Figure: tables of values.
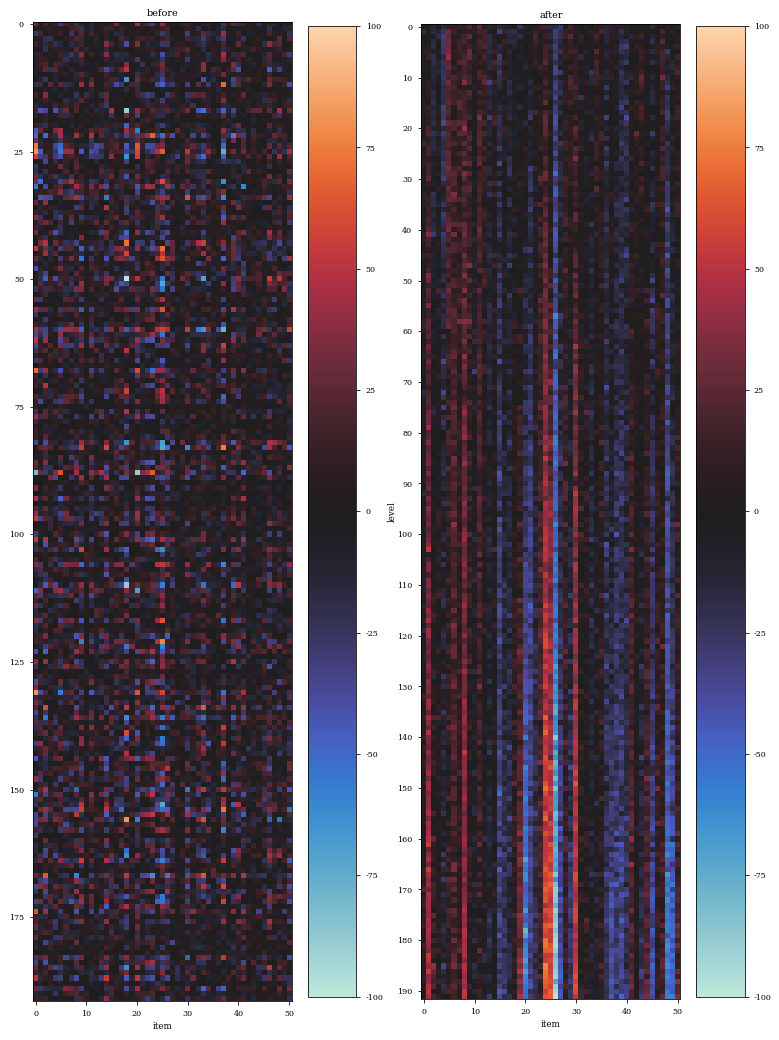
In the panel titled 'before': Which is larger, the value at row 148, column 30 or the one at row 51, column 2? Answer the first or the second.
the first
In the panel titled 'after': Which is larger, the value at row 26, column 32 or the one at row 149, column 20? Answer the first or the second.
the first
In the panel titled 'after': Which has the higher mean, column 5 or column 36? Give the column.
5
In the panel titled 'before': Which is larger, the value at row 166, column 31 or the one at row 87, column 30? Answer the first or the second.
the second
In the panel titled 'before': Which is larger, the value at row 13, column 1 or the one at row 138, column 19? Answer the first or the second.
the second
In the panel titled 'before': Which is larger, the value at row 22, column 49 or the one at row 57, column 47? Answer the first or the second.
the first
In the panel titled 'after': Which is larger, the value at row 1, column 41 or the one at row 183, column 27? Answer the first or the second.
the first
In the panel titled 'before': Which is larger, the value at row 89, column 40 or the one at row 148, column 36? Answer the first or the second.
the first
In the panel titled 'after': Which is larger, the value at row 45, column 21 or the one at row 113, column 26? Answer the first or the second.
the first
